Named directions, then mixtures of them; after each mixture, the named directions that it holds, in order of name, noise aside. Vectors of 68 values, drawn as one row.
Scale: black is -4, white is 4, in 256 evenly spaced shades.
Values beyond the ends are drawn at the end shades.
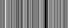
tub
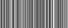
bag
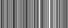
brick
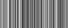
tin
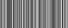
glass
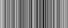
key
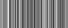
tin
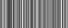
glass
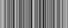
glass, key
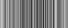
key, tin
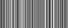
bag, key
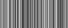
tin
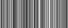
brick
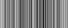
key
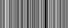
tin, tub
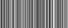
bag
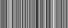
bag, glass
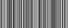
glass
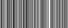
brick, glass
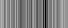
key, tub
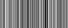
tin, tub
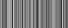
glass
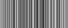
brick, key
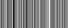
brick, glass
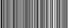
bag, brick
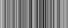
key
